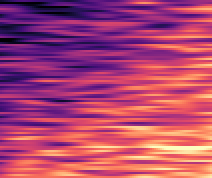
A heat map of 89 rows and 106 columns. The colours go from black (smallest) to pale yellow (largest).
The top left is the ninth with the lowest average. The ninth with the highest average is the bottom right. The grain runs across in streaks. Values rise toward the bottom right. On average the colour sits 50% of the way up the scale.
